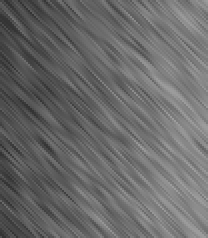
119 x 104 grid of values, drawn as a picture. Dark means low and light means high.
No row or column stands out. Streaks slant down to the right. Overall the values sit about 40% of the way up the scale. Values rise toward the right.
